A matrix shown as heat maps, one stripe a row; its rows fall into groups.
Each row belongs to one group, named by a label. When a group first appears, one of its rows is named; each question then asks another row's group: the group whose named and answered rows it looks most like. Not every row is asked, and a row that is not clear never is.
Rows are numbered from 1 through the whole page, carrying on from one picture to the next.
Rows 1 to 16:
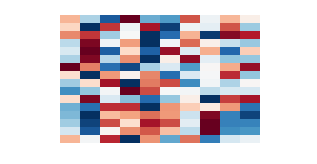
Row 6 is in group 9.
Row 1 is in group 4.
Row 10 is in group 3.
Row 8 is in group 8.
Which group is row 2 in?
8
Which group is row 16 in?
8
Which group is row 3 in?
4
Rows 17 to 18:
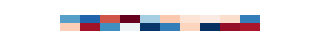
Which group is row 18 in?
4
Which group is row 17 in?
3
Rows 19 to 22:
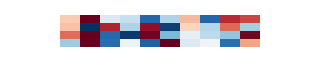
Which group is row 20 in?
8
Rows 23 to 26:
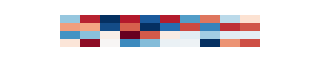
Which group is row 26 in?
4
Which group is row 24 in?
4
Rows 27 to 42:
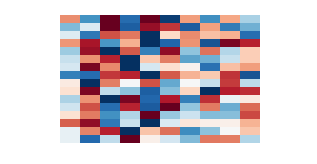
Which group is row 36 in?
4
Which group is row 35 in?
8
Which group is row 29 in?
3
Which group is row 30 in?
4
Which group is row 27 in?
8
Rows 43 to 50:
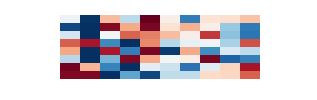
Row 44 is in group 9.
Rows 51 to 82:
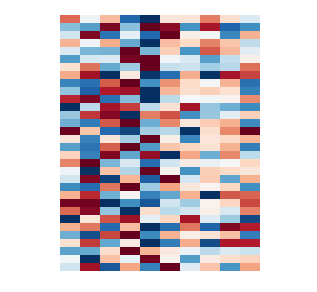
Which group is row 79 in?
4
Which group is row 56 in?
3
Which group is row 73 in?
4
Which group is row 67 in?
3
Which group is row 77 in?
4
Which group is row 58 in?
4
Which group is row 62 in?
9
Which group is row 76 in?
9
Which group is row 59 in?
3
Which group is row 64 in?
3
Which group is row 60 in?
3
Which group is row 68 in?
8
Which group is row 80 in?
3
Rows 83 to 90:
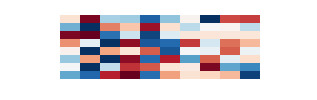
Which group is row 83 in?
4
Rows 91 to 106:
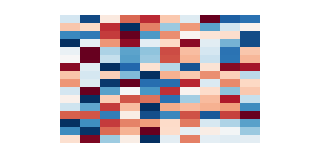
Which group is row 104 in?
9
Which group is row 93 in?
3
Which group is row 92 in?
8
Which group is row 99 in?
4
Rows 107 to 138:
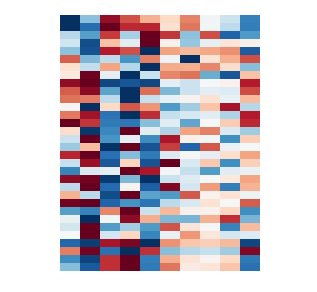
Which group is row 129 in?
4
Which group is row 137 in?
3
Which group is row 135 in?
3
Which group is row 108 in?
9
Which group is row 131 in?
3
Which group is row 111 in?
3
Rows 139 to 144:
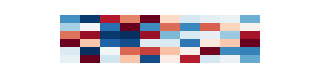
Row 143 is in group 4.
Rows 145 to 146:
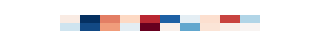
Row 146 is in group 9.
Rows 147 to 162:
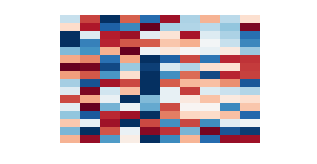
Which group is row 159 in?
3
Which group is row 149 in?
9
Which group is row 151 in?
3
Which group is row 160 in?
8
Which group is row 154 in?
4
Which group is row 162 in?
4
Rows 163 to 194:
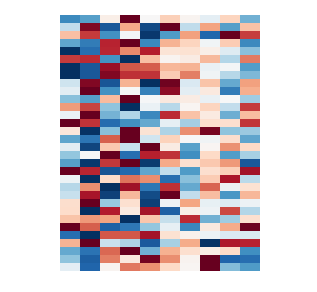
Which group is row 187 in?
8
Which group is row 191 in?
4
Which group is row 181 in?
3
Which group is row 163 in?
3
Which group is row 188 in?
8
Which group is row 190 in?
9
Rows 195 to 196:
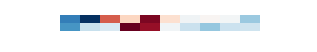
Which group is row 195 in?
9
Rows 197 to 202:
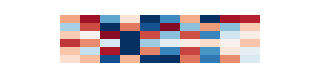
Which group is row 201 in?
8
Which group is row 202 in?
4
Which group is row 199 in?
8
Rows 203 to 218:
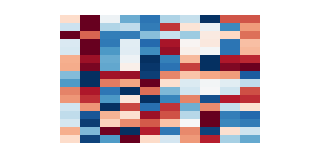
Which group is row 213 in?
4
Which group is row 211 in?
9
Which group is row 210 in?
3
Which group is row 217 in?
8
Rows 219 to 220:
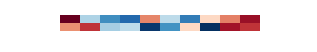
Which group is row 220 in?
4
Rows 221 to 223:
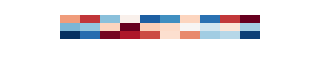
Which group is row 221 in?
4
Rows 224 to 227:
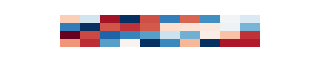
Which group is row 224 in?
8
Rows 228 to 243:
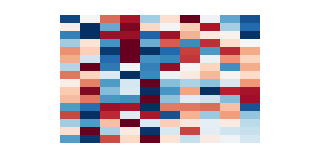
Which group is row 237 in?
4
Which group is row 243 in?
9
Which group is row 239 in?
3
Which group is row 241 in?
3
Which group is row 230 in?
3
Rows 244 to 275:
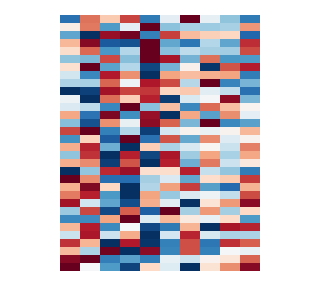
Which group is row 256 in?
8
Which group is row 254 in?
8
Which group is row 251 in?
3
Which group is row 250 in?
4
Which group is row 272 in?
4
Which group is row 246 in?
3
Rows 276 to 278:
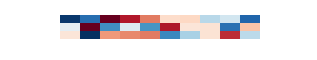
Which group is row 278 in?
8
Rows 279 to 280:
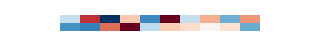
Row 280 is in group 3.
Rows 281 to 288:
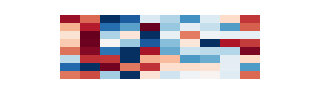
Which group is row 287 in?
9
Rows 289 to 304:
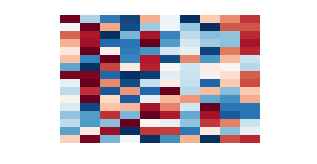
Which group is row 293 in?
4
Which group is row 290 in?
4
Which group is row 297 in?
4
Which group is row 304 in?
4
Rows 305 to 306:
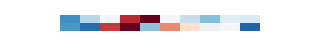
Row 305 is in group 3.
